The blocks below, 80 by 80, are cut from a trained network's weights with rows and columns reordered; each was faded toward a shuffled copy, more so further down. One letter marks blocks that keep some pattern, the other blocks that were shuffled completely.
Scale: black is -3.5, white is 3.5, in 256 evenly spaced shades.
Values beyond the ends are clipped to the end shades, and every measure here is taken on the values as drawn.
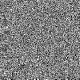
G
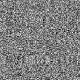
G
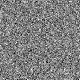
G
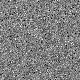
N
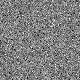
N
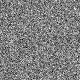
N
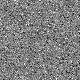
N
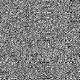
G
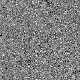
G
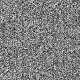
G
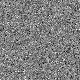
N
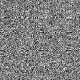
G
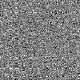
G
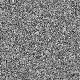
N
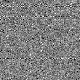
G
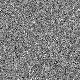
N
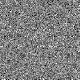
G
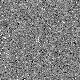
N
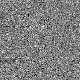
G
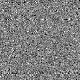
G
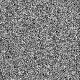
G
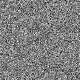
N
